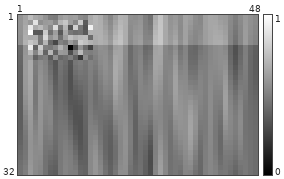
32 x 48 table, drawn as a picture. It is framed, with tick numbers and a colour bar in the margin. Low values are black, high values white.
Roughest part: top left. Odd patch: rougher, in the top left. Seam: horizontal, 20% of the way down, the top part higher. Mirror symmetry: none.
